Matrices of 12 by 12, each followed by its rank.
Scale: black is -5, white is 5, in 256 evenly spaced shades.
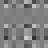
one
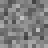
full rank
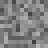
full rank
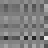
one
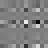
one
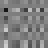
one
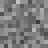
full rank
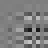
one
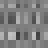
one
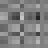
one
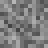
full rank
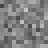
full rank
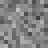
full rank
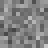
full rank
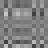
one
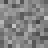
full rank
